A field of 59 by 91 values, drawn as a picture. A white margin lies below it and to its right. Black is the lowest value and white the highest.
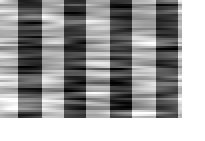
Upright stripes repeat 4 times across the table. No overall slope runs across the table. The bottom left is the ninth with the highest average.
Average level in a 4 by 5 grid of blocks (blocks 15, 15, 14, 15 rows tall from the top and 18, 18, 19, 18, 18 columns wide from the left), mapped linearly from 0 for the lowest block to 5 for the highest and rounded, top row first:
3 4 4 0 1 | 2 3 3 2 2 | 3 4 3 1 3 | 5 5 3 1 3
